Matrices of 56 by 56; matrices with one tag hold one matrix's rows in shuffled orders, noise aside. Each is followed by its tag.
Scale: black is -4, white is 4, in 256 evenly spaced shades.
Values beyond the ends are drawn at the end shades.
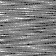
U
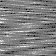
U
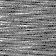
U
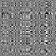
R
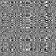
R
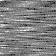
U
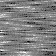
U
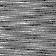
U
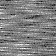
U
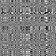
R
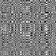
R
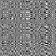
R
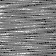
U
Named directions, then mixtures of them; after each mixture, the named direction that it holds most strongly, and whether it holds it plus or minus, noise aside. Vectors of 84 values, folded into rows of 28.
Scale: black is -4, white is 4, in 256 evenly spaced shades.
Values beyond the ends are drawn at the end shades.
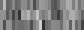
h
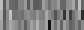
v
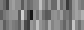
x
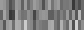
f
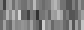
h, minus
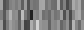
x, plus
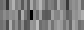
x, plus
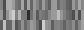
h, minus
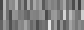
v, minus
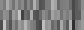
h, minus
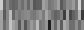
v, plus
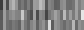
v, minus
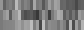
h, minus
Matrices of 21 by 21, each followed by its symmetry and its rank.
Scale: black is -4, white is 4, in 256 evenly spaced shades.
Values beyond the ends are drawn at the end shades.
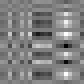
neither, rank one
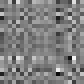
antisymmetric, rank two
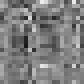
neither, rank three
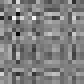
antisymmetric, rank two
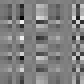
neither, rank one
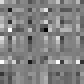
neither, rank two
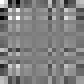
symmetric, rank one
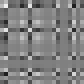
symmetric, rank one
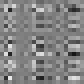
neither, rank two
